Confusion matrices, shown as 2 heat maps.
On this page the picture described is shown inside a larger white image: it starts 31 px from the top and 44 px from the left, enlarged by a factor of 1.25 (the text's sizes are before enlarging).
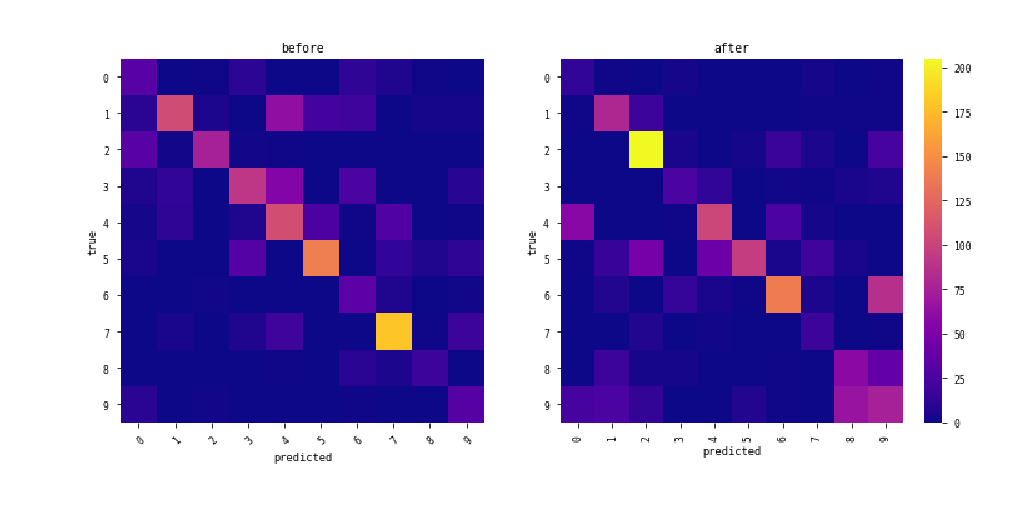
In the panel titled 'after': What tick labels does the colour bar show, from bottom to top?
0, 25, 50, 75, 100, 125, 150, 175, 200
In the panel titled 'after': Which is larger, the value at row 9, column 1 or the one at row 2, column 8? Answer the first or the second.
the first
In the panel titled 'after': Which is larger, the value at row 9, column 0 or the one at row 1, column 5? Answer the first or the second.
the first
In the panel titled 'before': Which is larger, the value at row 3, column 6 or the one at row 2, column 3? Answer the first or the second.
the first
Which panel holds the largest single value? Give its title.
after
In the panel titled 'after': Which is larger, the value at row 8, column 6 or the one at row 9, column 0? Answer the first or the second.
the second
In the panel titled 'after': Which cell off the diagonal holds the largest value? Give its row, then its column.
6, 9
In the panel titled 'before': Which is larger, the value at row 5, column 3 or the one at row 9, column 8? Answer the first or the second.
the first
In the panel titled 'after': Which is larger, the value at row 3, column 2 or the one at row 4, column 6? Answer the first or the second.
the second
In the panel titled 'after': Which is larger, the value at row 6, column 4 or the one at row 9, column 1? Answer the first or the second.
the second
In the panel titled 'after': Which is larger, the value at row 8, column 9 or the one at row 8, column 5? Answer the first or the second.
the first
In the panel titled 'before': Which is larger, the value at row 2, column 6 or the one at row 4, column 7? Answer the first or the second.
the second
